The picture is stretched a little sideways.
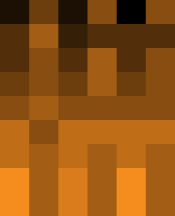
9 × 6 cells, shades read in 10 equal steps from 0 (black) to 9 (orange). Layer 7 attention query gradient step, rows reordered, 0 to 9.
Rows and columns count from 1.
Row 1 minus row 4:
-3 -1 -3 -1 -4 0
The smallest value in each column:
1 4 1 3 0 3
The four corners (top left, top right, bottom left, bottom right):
1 5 9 6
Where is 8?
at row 8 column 3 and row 9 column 3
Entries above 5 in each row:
0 1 1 1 1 5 6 6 6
